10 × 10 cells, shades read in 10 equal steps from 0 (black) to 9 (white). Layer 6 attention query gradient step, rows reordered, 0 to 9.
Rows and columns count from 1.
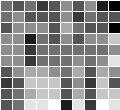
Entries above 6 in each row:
0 0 0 1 0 1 0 4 4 6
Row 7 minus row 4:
-2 0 5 2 2 -1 3 -2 1 -2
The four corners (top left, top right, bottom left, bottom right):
4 0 3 8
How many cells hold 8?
5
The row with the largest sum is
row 10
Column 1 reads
4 4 3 5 5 5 3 2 3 3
